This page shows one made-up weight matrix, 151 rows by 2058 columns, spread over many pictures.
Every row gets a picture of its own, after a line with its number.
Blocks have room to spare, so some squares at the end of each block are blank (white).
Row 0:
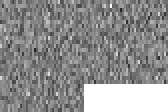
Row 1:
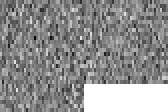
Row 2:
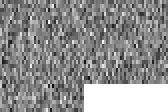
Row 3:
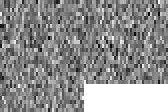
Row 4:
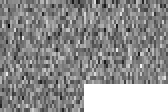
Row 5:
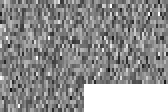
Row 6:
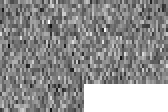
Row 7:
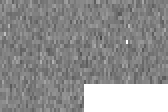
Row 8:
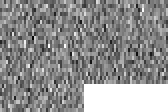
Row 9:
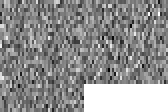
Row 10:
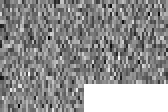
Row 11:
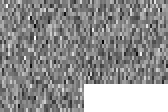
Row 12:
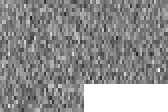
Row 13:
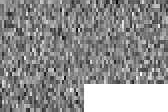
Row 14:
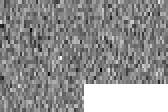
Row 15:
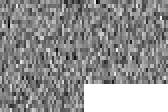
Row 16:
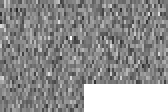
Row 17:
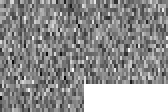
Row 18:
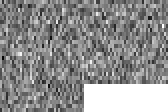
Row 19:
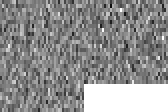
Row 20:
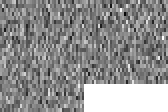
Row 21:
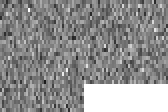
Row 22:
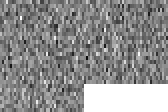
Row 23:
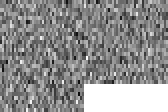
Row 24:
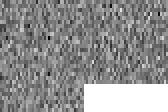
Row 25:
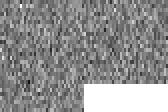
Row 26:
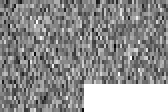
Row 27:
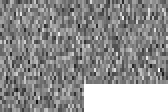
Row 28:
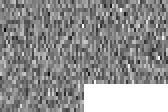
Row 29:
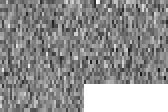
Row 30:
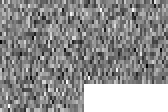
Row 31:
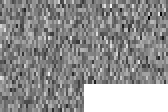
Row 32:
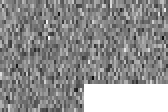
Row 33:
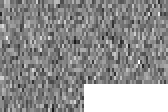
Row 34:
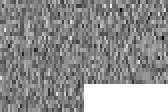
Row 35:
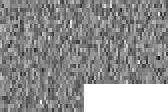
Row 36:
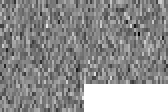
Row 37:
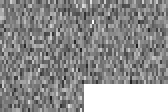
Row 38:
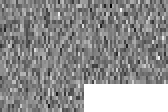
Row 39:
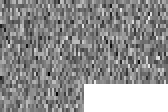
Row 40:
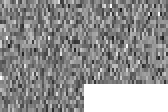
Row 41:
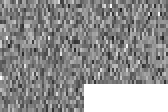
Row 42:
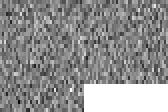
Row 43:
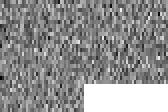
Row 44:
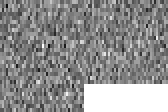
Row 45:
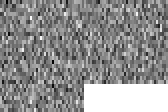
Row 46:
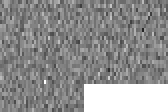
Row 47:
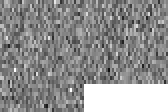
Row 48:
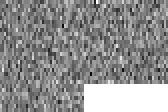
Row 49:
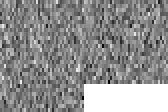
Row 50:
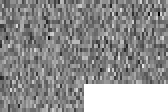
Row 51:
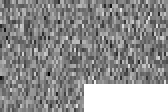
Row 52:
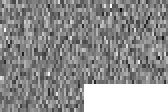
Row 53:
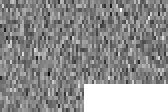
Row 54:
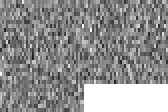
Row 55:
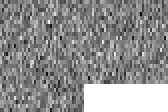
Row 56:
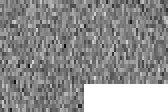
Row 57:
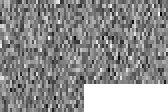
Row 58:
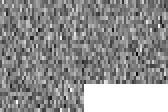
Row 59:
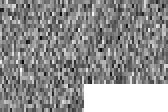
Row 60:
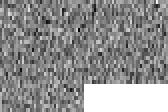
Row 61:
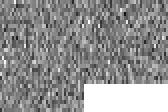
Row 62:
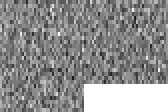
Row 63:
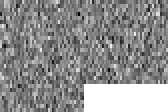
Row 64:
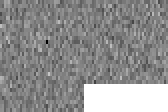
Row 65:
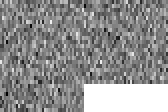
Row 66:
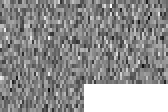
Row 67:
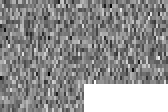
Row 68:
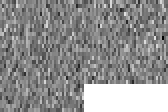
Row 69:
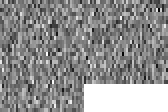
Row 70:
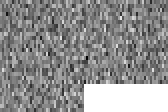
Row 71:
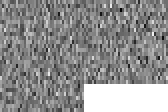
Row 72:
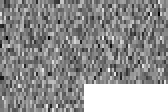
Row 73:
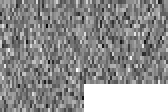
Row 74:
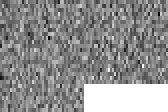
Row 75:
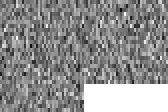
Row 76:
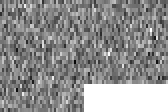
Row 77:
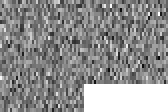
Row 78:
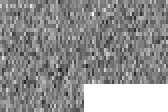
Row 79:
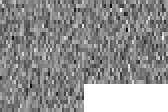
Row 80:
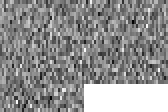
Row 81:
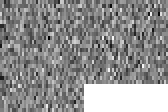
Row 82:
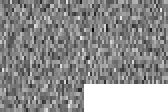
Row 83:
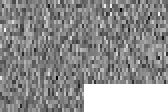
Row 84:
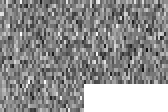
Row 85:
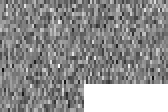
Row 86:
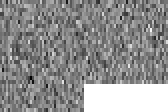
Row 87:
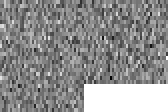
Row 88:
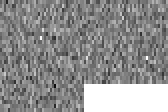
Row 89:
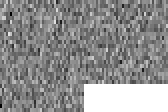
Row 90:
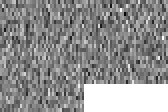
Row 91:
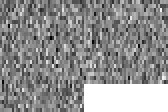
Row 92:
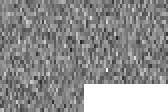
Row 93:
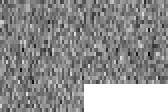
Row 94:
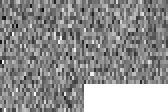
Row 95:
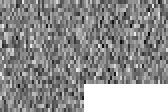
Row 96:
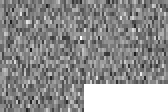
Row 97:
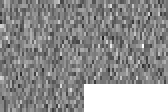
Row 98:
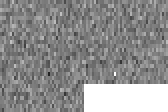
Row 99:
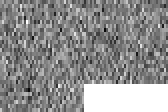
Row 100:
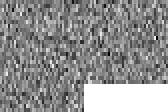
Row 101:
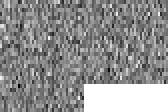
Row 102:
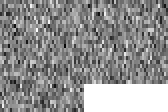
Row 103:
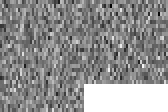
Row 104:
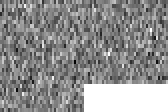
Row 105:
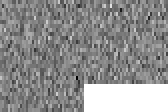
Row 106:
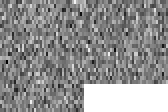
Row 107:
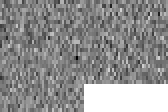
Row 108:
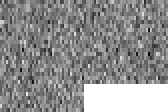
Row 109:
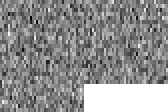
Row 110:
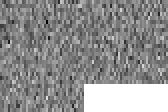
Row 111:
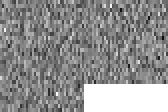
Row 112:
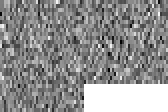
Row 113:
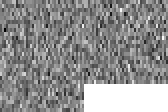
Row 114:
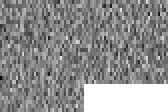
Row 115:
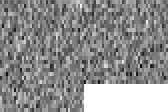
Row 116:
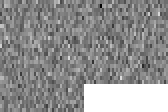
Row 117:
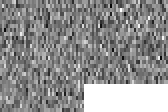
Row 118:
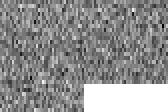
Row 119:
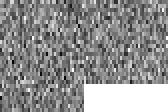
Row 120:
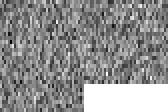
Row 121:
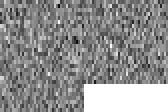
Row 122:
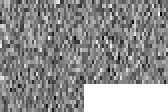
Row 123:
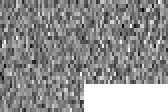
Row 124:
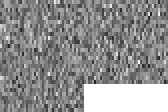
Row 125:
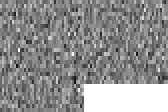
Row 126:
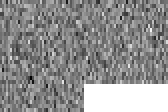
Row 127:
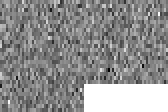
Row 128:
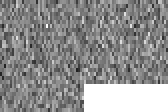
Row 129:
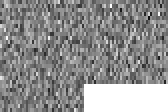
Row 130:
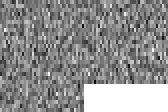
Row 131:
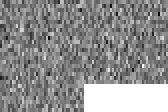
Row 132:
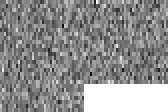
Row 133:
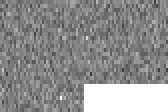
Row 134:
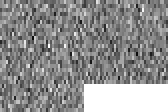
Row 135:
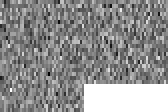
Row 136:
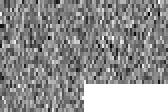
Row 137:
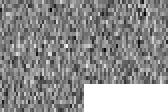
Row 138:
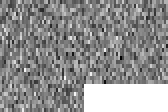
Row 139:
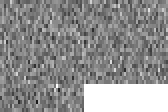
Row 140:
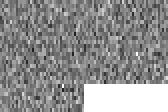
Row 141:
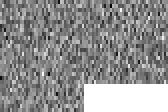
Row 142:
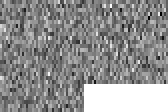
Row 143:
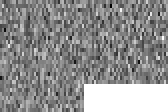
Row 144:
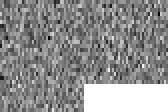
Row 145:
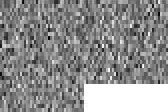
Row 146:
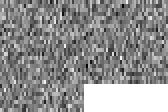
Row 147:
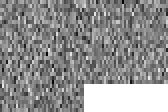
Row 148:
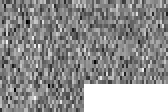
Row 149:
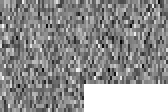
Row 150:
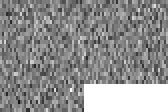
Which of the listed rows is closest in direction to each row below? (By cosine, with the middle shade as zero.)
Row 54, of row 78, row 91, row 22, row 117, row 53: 117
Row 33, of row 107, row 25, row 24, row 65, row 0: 0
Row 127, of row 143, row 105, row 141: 105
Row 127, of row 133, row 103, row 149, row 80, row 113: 149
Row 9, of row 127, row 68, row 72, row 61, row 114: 127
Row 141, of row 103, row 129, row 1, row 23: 103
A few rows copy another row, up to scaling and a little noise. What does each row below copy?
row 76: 104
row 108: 93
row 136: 3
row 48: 132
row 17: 119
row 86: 126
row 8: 134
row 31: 142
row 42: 150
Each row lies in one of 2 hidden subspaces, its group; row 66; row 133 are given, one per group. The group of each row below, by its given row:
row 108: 133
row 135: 66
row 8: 133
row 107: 66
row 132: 133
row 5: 66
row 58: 133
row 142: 66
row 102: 133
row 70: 133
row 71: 66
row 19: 66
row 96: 133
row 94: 133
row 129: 66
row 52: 66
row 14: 66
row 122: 66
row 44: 133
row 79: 66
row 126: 133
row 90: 66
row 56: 133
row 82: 133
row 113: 66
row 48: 133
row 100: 133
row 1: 133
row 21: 133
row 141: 66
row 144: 66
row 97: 66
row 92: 133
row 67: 66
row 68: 66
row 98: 133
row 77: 66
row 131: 66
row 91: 133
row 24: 66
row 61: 66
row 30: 133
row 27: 133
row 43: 66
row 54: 66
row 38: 66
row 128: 66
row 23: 133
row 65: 133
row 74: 66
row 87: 66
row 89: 133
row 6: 133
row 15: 133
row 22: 133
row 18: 133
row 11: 133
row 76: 133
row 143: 66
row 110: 66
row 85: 133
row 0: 66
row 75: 66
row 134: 133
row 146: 133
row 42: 133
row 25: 133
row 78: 133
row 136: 66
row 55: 133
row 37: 133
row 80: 133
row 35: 66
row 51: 66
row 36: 66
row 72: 66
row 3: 66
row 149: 66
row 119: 133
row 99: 133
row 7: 133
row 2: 133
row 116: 66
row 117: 66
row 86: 133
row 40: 66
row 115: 133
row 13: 133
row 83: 66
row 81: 66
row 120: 133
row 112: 66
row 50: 66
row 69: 133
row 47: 66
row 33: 66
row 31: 66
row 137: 133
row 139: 133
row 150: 133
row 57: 66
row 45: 133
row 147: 133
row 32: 66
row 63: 66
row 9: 66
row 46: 66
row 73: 66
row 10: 66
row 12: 133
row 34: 66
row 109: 133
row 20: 66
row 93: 133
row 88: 133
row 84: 133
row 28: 66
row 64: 66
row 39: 66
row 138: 133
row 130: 66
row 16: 66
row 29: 133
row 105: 66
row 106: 133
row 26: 133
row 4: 133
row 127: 66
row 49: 66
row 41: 66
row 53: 66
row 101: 66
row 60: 133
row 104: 133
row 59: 133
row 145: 66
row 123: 66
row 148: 133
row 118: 133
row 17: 133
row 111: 66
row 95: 66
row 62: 133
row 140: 133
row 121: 66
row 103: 66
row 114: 66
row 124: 66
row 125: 133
